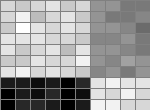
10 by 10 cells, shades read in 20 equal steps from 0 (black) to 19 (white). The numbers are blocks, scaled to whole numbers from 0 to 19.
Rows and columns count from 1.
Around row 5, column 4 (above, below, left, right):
16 16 16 14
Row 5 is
17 15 16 17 14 17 11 11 10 9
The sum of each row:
135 135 140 138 137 141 140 79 74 78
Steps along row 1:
down up up down up down same down same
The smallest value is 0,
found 5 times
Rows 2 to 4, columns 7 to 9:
11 9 9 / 11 11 10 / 10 10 11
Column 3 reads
16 14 17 17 16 17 16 1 1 3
